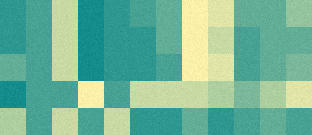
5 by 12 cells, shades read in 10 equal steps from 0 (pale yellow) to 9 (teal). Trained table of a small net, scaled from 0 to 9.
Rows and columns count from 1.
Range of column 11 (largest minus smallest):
3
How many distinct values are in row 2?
6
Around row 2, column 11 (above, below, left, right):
6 6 7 6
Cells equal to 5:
2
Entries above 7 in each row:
3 4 3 1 3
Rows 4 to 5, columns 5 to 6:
7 2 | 2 8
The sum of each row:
64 69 66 48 71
